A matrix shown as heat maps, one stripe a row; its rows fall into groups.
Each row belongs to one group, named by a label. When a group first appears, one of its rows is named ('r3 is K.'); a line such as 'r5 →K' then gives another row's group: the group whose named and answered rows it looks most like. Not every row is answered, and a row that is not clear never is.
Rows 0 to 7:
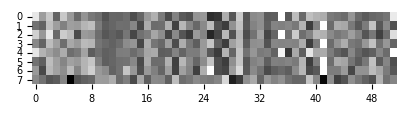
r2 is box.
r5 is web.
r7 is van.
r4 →box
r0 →box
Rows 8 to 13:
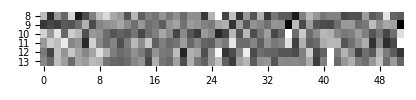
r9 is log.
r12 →web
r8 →van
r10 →box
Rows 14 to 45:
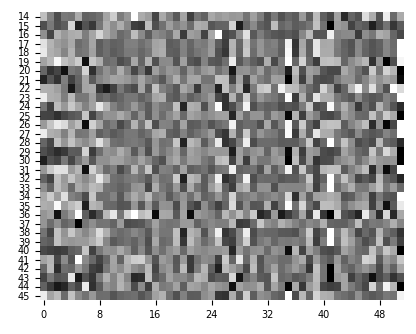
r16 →web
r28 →web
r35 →box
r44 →log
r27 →box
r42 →van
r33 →web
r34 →box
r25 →log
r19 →box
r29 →log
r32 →web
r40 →log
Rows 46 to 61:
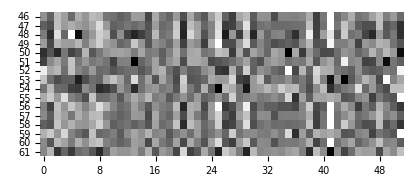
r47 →web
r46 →web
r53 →van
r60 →web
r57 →web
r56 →web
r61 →van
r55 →box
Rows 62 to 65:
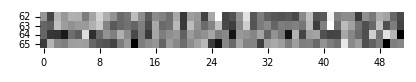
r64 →log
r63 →web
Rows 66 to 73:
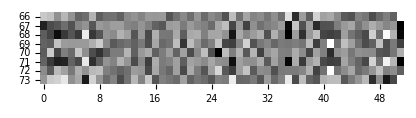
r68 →log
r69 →web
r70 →van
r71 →log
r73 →box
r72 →web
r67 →log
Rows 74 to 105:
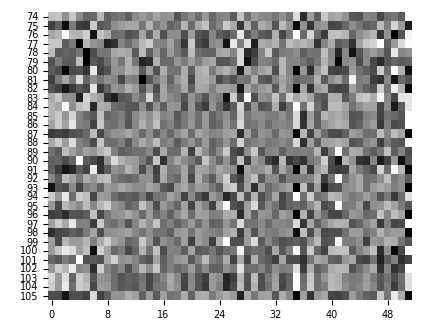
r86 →box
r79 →van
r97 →box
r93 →log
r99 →web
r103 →box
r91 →log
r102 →box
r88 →box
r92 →web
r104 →box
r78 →van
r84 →box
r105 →log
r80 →log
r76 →box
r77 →van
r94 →box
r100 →box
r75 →log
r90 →van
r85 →box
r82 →log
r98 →log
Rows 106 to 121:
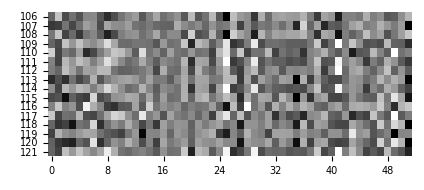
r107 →log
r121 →web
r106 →van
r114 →web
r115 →log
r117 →van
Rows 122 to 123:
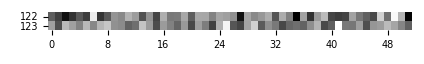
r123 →web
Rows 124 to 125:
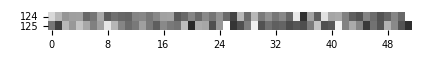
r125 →web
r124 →box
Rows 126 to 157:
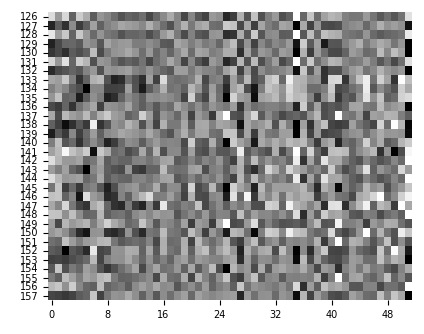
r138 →log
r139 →log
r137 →web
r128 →box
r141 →box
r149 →web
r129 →log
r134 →van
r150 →van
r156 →box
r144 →box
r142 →box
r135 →van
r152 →log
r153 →log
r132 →log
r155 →web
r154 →van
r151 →web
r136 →log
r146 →van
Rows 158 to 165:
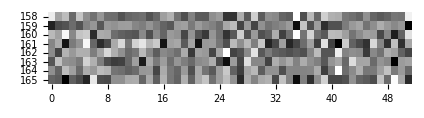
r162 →web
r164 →web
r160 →box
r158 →box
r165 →log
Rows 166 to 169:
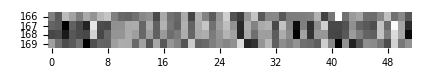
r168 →log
